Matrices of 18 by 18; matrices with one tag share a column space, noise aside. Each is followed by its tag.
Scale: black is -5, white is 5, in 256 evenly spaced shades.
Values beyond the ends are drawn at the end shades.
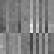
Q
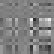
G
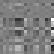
G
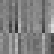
Q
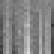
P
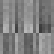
Q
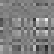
G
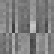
Q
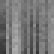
P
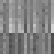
Q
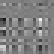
G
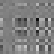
G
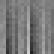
P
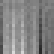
P
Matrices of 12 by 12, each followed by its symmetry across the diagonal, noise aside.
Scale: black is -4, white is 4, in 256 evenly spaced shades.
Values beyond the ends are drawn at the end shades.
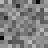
symmetric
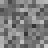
symmetric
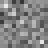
symmetric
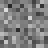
antisymmetric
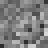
symmetric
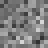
symmetric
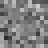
antisymmetric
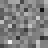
antisymmetric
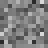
antisymmetric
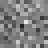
antisymmetric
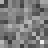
symmetric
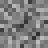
symmetric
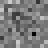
symmetric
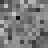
symmetric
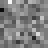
antisymmetric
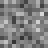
antisymmetric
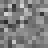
antisymmetric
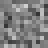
antisymmetric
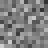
antisymmetric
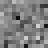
symmetric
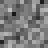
symmetric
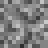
antisymmetric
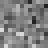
antisymmetric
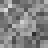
symmetric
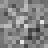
symmetric
